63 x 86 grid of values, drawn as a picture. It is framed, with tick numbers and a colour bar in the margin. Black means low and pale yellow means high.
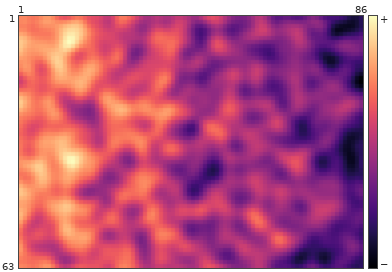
Average level on the scale: 50%. Slope: up to the left. Lone odd cells: none. Grain: blotchy.
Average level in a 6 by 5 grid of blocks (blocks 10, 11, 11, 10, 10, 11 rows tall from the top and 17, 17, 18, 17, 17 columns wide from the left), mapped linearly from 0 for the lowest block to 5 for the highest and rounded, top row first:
53210
43211
44321
53120
43221
43220
